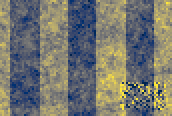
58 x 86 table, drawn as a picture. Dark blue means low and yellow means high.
The ninth with the lowest average is the top middle. In the bottom right lies a patch that is rougher than the rest. Values change most from cell to cell in the bottom right. Stripes running up and down repeat 3 times from left to right.
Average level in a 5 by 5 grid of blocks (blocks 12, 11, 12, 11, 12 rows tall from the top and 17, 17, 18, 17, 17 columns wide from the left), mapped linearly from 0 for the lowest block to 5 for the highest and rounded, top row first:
24043 / 23032 / 23143 / 13253 / 23143
